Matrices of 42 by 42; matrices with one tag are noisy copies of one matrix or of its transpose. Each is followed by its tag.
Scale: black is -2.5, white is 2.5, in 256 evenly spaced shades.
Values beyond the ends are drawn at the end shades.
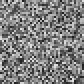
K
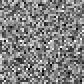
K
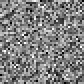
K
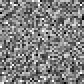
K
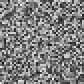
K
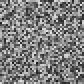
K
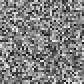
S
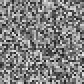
S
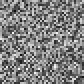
K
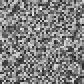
K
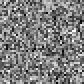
S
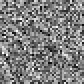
S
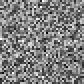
K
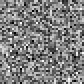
S
